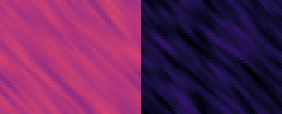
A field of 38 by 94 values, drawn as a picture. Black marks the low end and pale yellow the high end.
It is made of 1 by 2 panels. Panel 1,1: middling, slanting down to the right, faint in contrast. Panel 1,2: very low, slanting down to the right, faint in contrast.
